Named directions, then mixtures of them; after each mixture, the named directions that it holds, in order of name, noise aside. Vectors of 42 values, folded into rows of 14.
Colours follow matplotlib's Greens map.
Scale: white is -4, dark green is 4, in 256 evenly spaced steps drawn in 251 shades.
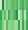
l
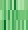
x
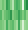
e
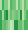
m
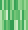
m, x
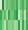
l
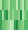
m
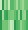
l, m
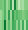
x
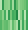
l, x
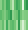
e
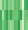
e, m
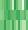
e, x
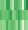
e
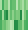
m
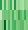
l, x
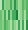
l, x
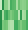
l, m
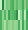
l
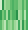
l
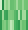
l, m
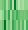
x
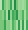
l, x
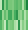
e, l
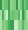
m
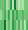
x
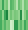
m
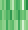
e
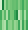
l
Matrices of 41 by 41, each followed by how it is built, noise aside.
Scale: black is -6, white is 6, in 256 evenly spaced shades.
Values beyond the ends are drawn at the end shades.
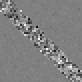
banded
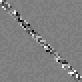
banded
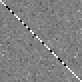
diagonal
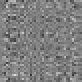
low rank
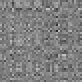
low rank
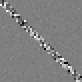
banded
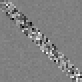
banded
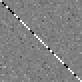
diagonal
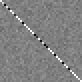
diagonal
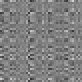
low rank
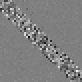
banded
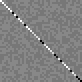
diagonal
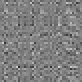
low rank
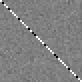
diagonal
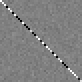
diagonal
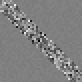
banded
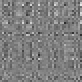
low rank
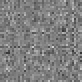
low rank
